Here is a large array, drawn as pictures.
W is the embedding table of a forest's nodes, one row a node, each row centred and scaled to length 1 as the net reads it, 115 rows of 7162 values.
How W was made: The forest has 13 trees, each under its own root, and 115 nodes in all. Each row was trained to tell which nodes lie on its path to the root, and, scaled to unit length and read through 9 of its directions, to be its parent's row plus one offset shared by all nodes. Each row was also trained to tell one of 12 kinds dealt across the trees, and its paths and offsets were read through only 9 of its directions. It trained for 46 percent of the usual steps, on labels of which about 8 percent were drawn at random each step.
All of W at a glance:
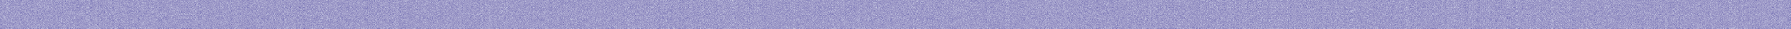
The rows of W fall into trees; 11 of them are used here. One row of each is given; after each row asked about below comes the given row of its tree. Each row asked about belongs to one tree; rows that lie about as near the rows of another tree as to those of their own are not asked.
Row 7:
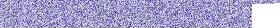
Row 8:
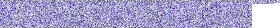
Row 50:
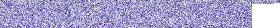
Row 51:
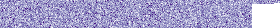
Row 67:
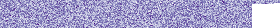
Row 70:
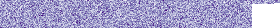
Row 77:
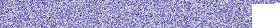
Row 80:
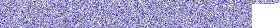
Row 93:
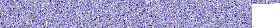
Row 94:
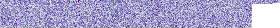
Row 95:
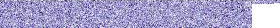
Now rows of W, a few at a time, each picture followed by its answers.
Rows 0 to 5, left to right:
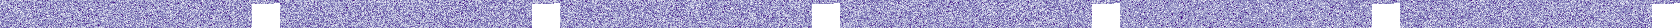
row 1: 50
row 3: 77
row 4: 77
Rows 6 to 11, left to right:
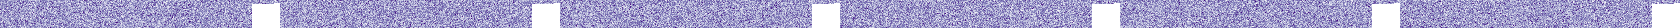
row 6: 67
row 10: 94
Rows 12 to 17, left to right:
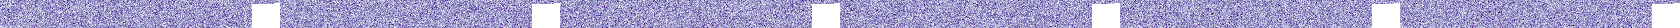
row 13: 50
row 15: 67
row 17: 94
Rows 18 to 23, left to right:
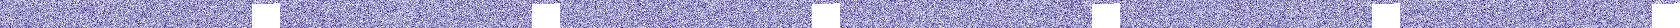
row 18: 50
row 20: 94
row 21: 95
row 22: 95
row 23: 80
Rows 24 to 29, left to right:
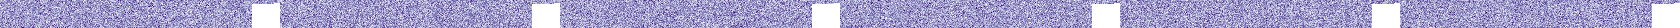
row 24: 70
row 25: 94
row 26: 7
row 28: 77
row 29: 77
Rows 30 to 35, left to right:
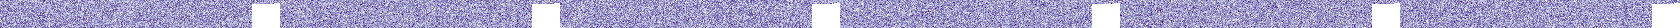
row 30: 93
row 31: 77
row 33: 94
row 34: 50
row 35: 77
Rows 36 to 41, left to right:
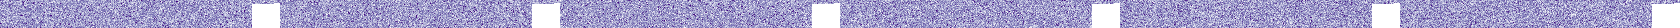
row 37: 51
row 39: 8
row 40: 93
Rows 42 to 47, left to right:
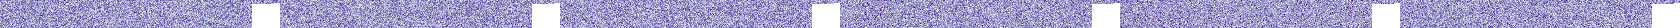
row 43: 67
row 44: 7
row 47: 77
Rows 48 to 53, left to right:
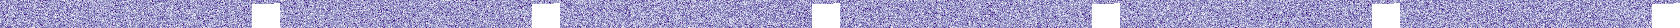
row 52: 67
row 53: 94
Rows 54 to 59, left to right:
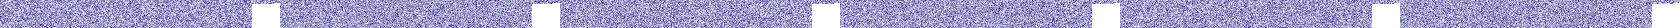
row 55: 94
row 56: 8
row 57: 7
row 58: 80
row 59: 94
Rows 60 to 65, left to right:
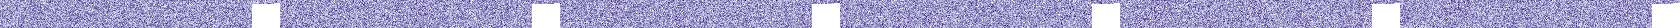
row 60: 70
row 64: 77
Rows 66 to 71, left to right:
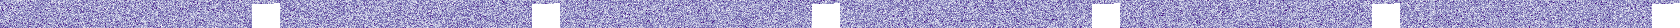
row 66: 50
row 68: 77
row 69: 80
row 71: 8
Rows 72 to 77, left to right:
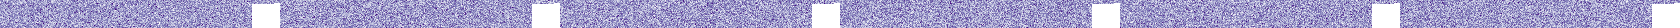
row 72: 50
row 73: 80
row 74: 80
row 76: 50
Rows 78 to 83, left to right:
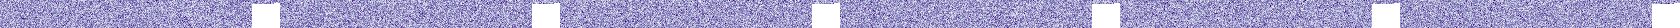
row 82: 77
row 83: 93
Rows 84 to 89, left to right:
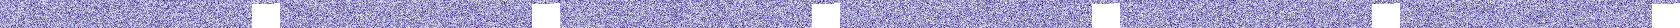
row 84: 70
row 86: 8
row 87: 67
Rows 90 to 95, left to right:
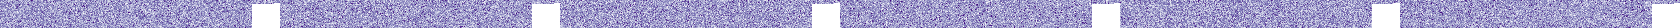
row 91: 51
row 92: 7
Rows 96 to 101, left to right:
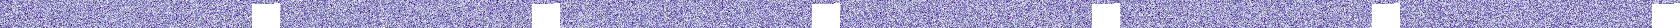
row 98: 8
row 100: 8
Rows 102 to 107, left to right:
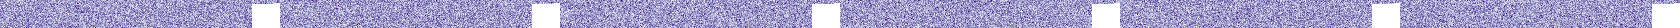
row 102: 50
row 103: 94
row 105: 94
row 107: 50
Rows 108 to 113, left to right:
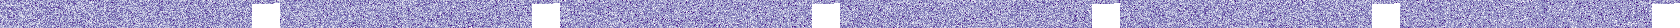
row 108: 8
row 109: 8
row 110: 51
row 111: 50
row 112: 51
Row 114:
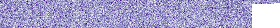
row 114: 95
